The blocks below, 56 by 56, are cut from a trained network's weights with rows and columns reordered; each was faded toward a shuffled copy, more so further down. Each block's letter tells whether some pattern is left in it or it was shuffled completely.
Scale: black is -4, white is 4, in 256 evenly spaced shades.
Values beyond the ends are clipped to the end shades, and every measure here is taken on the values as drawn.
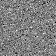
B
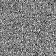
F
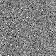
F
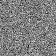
B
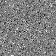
B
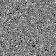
B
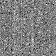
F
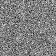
B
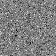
B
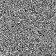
F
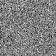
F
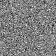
B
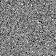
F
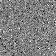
B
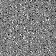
F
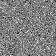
B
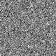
F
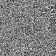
F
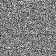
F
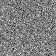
B
